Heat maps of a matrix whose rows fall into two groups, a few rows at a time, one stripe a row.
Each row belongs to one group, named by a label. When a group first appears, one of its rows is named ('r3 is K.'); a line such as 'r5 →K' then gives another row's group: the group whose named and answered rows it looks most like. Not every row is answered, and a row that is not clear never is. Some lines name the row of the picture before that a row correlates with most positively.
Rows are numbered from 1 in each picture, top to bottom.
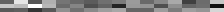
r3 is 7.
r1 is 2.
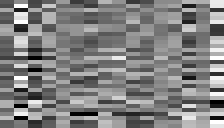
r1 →7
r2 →2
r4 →2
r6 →2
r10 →2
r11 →2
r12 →2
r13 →7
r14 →2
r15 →7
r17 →2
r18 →7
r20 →2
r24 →7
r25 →7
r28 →2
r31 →7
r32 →7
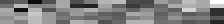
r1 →7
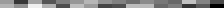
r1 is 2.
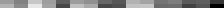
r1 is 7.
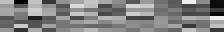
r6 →7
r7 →2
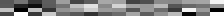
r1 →7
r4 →2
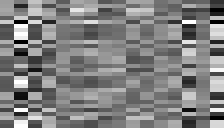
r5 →2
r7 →2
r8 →2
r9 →2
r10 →2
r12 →2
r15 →7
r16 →7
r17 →2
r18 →7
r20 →2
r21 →2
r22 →2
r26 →7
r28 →2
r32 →2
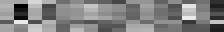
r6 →2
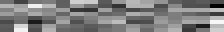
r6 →7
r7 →2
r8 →2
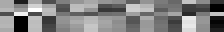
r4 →2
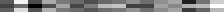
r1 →2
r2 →7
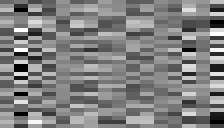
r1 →7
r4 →7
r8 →2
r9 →7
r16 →2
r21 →2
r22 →7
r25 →7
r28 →7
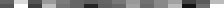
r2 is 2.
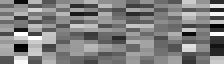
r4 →7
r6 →7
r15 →2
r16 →2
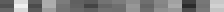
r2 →2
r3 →2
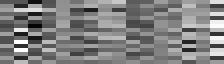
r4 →7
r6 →7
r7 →7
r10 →7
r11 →2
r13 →2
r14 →7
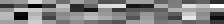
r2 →7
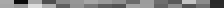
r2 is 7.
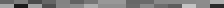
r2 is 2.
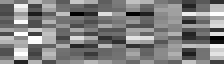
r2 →2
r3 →2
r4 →7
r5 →2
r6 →2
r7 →7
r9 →2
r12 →7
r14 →2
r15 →2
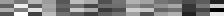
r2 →2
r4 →2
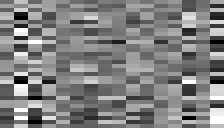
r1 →2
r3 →2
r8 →2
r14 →2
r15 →2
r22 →2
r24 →2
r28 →2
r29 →7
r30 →2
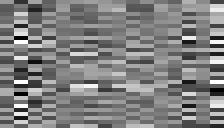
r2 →7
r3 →7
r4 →2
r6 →2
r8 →2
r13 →7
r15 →2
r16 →7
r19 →7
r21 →2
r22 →7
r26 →7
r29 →2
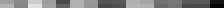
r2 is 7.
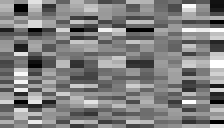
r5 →7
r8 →7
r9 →7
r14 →2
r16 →7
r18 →2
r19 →2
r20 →7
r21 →2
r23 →2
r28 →2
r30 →2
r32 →7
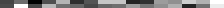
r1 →7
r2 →2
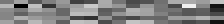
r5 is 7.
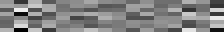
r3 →2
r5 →7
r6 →2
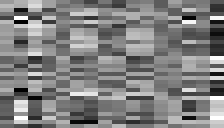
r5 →2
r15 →7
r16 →7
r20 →7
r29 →7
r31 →7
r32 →7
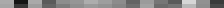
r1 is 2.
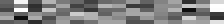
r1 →2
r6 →7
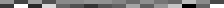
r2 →2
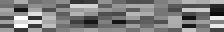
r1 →7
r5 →2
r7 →2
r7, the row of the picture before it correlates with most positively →2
